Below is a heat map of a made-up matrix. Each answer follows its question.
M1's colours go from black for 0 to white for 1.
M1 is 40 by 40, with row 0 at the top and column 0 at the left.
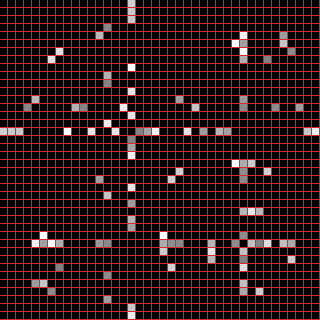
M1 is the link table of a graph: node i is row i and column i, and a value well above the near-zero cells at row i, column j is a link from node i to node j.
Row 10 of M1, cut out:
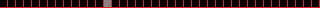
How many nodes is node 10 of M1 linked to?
1
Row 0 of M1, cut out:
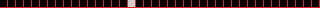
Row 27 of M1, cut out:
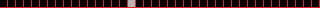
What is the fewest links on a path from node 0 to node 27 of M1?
2
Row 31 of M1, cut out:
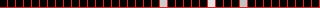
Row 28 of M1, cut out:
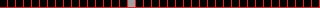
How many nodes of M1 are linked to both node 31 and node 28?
0
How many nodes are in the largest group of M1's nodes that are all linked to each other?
3
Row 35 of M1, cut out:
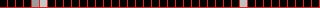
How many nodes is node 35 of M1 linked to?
3
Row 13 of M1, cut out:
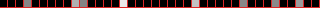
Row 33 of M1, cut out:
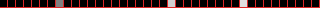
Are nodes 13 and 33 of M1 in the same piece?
yes
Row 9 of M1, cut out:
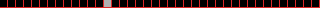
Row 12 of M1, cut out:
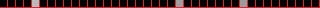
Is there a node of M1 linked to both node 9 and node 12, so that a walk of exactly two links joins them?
no
